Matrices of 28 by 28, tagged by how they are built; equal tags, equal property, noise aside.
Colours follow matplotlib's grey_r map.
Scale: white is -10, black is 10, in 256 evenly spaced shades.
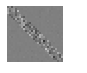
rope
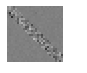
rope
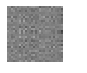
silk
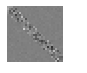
rope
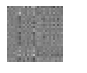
silk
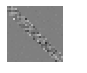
rope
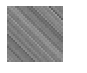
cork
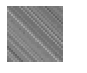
cork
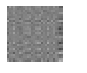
silk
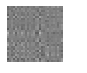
silk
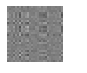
silk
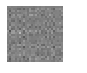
silk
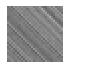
cork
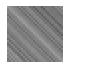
cork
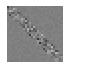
rope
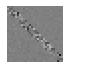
rope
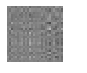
silk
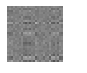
silk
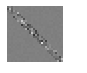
rope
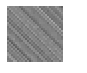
cork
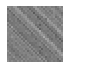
cork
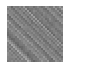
cork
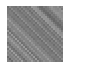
cork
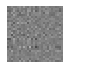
silk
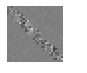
rope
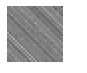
cork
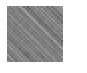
cork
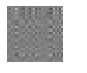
silk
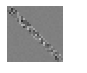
rope
